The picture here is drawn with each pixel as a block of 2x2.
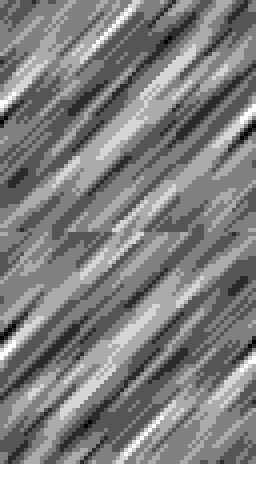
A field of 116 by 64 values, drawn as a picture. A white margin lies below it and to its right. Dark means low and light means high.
No overall slope runs across the table. It looks the same turned upside down. On average the colour sits 50% of the way up the scale. Streaks slant up to the right.
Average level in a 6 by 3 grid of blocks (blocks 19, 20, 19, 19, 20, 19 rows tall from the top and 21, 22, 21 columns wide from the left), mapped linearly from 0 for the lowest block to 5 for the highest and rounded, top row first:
5 1 2 / 0 4 0 / 1 4 4 / 4 4 1 / 0 4 0 / 2 1 5
